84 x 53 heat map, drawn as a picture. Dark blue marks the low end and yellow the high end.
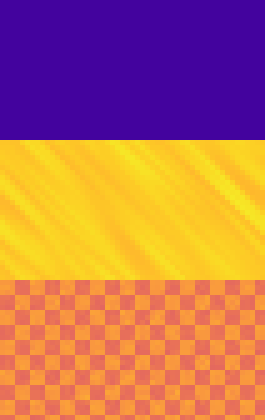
It is made of 3 by 1 panels. Panel 1,1: very low, flat. Panel 2,1: very high, slanting down to the right, faint in contrast. Panel 3,1: high, checkered.
